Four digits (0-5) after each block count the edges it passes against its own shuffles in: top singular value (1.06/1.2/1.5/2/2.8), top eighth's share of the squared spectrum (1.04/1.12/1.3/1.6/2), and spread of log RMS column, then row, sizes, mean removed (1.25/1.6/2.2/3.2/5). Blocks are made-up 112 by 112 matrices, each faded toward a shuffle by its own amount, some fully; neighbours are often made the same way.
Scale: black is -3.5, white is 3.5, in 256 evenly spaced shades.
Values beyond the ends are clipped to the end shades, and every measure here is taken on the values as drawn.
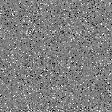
3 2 1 1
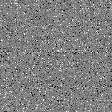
3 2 0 1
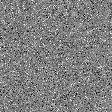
2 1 0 0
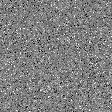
2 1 0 0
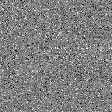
3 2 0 0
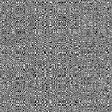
5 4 3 3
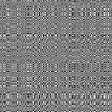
5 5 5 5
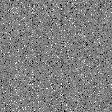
3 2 1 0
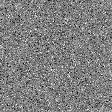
0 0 0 0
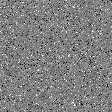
0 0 0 0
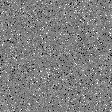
0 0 0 0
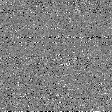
2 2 0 3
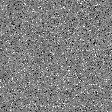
0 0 0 1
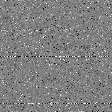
3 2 0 2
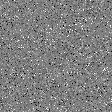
0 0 0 0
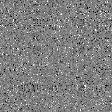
4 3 1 2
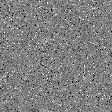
3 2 1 1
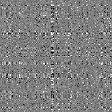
5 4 3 3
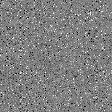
3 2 1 1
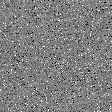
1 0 0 0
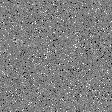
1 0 0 0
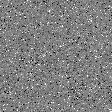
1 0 0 0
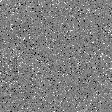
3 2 0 0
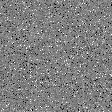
2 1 0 0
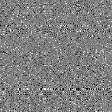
4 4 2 3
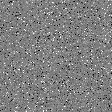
2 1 0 0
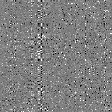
4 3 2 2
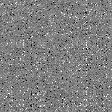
4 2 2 1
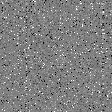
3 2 1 0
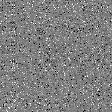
4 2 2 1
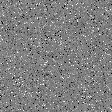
1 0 0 0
